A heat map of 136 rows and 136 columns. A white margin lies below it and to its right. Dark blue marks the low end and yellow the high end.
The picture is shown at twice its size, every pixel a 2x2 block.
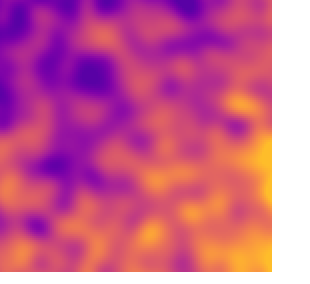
Slope: up to the bottom right. Histogram: bell-shaped. Odd rows or columns: none. Grain: smooth. Mirror symmetry: none.
